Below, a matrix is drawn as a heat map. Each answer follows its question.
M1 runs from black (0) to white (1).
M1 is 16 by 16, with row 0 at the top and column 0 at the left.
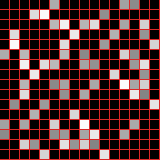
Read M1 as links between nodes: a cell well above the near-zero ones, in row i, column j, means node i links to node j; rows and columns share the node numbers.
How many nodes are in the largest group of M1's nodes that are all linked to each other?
5
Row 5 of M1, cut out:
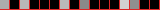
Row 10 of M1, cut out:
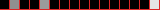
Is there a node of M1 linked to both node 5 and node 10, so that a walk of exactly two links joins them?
no
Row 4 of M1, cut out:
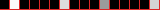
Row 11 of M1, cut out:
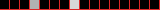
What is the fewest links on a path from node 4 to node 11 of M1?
3
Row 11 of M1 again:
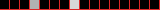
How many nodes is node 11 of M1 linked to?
2
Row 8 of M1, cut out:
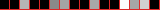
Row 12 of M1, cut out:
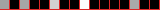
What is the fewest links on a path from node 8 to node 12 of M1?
1
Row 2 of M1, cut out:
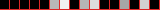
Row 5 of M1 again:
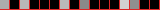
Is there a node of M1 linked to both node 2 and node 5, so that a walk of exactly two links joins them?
yes
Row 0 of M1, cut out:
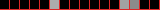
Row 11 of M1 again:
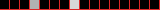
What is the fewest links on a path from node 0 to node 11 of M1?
5
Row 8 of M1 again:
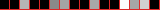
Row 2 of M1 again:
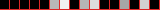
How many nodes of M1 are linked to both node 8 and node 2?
5
